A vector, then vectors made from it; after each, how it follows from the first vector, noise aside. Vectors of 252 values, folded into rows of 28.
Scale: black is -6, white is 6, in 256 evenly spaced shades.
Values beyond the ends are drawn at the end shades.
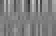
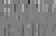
partly zeroed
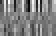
scaled up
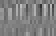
wrapped around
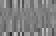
wrapped around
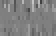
partly zeroed
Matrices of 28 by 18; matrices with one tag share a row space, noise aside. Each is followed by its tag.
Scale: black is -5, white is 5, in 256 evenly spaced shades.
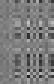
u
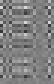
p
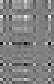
p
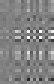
u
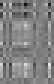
p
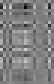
p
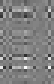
p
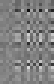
u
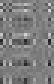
p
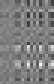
u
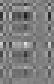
p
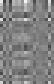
p
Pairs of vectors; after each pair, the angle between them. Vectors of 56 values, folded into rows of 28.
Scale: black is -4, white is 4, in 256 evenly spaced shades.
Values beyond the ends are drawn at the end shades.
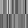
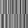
partly aligned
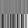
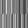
partly opposed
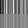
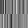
partly aligned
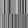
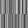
partly aligned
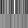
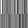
partly opposed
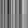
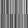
partly aligned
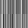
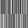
orthogonal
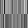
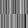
orthogonal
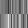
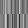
partly opposed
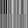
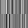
partly opposed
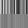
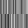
partly opposed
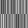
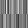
partly aligned
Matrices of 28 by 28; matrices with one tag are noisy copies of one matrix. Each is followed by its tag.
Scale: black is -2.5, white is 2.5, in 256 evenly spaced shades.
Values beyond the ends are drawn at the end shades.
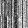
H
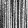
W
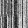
H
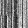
H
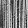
W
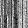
H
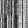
H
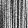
W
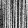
W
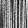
W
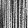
W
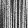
W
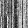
H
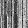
H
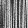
W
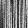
W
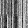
H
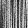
W
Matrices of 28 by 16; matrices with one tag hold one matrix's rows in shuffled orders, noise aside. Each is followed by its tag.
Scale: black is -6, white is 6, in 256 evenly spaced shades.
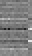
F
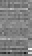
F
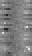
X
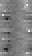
X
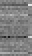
F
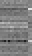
F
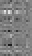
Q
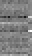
F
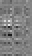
Q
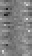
X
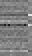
F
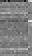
F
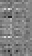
Q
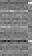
F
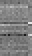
F
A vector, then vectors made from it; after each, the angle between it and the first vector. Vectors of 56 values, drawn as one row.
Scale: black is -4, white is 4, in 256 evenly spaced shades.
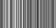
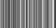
partly opposed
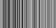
nearly opposite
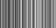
partly opposed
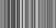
partly opposed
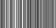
nearly parallel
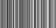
orthogonal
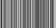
partly aligned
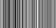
nearly opposite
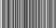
partly opposed
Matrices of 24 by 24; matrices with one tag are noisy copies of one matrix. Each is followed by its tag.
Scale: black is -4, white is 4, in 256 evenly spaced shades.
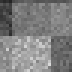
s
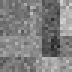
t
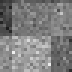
s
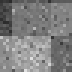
s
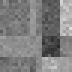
t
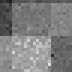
s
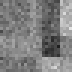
t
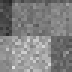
s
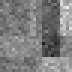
t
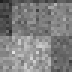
s
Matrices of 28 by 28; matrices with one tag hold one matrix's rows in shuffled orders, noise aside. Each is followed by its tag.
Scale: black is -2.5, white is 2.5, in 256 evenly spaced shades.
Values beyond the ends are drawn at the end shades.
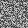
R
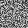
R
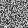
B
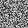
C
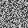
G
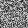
R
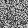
B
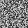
G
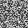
C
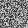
B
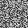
C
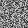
G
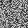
G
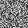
G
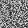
G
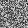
B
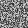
R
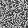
G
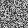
B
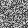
R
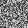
C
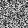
C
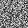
G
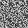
G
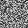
C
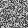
R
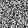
G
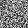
C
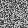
B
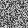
B
